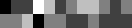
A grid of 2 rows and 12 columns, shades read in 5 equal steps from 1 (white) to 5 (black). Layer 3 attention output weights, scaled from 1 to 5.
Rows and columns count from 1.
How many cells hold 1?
1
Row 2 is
3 3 2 5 3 3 4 4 3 4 4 4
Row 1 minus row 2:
2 1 2 -4 -1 1 -1 -2 -1 -1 0 -1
